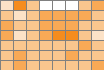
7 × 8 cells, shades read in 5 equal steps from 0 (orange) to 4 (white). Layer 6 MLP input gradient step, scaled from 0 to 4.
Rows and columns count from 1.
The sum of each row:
20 13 12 12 15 14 14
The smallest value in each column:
1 0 2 1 0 0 1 1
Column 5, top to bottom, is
4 1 1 0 2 2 2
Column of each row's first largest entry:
4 2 2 2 1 1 1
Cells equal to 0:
3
